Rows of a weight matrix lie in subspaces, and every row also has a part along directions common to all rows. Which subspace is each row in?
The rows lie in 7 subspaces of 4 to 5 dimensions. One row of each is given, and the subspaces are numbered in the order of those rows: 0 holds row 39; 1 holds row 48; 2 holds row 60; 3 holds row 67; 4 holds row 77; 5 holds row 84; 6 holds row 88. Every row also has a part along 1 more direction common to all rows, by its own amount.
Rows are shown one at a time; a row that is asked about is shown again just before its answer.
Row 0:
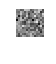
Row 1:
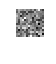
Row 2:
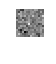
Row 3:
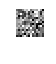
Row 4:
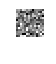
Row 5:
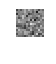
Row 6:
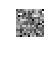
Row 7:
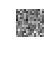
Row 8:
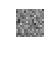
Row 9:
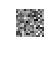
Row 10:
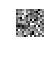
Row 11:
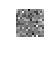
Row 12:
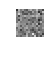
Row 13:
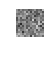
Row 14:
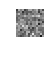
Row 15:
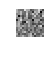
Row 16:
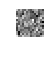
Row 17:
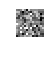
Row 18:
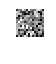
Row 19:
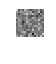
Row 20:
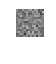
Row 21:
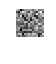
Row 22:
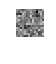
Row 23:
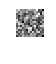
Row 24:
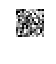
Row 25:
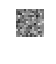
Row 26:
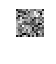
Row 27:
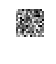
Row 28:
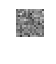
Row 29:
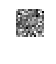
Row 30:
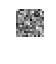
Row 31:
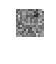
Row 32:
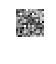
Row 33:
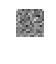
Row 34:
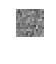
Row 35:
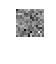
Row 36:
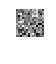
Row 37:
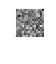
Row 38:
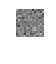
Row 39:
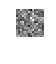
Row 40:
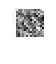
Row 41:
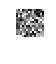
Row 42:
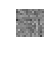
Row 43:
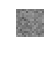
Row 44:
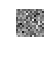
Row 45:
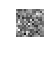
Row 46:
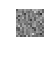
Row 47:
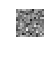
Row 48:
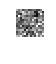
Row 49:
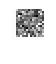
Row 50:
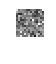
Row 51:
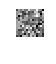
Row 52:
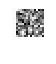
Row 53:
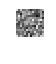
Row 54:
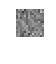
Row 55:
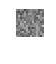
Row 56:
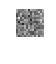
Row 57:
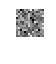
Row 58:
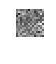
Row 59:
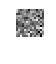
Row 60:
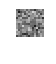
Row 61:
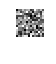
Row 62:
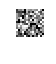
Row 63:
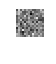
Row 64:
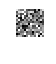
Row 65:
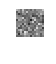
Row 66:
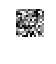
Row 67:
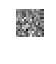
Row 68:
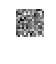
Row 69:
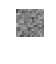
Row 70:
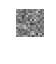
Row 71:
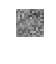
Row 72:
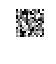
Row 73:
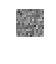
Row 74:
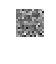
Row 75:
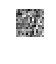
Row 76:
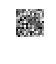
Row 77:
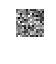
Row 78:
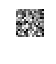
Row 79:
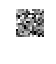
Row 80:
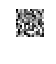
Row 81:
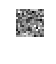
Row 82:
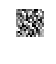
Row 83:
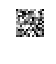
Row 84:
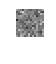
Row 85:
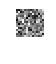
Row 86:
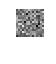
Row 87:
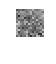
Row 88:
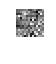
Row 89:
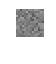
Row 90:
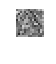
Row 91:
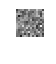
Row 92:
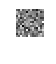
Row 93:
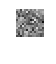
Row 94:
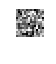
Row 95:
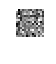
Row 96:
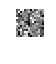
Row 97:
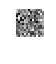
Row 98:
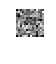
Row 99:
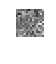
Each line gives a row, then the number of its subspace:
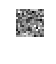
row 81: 2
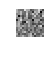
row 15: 5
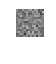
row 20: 3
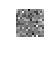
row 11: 4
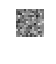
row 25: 6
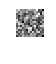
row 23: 1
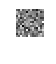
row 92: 0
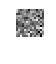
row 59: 1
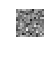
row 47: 3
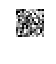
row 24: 4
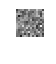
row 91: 1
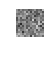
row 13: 6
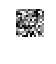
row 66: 6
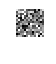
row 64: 6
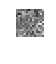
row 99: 2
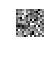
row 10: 6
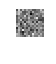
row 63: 5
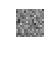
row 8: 6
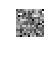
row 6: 4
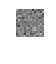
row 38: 3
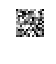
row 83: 3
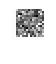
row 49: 0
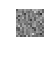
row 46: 3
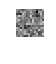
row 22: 6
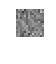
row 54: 5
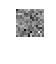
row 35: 1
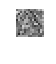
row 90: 4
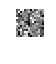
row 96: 0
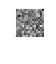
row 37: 1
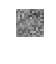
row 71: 2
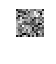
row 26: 2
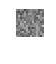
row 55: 5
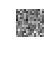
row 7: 5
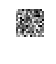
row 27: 6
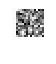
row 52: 1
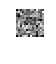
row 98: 2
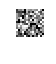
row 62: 6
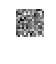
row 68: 4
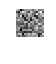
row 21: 0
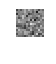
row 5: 6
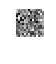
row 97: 4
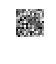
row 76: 4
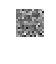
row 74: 3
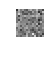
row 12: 5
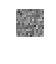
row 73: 2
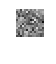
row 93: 0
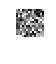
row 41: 0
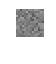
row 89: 0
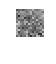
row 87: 3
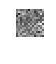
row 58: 2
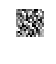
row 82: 3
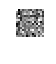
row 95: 5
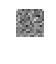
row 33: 6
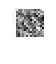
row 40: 0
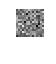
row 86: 6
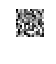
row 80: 4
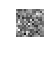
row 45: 3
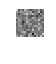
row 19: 5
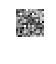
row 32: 4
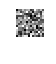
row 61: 1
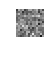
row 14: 5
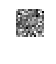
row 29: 5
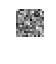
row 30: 0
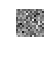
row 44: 6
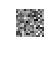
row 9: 1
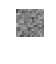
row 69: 1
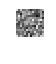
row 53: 2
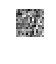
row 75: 2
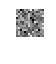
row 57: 0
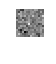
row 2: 0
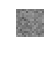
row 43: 0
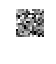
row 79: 6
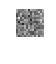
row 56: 4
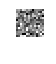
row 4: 3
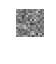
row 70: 6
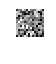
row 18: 4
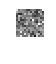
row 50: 4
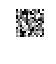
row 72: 5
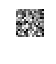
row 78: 3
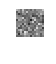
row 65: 0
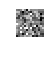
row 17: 4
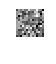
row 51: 1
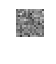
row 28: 4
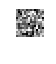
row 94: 2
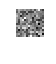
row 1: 3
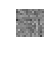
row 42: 5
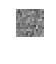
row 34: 2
